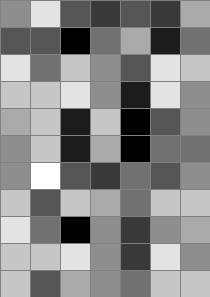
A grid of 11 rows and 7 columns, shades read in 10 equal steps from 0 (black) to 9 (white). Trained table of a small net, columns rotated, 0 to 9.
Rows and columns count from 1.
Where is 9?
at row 7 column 2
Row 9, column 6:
5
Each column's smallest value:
3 3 0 2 0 1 4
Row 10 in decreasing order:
8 8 7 7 5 5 2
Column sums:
68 62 44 52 29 56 61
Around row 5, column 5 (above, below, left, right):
1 0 7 3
